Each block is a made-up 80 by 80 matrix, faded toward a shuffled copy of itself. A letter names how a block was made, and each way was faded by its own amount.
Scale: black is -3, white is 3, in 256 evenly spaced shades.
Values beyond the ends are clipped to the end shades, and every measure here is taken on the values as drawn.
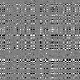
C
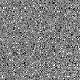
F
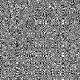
F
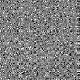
F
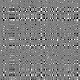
C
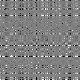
C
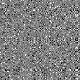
F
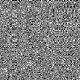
F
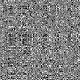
F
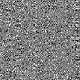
F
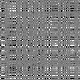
C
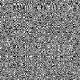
F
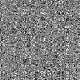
F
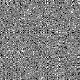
F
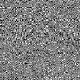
F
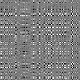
C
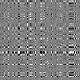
C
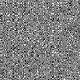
F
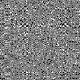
F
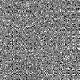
F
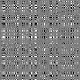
C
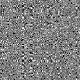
F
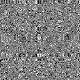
F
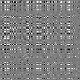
C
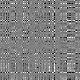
C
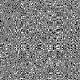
F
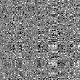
F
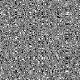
F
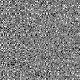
F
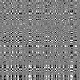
C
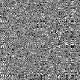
F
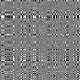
C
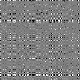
C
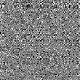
F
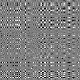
C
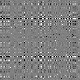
C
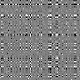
C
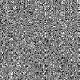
F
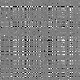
C
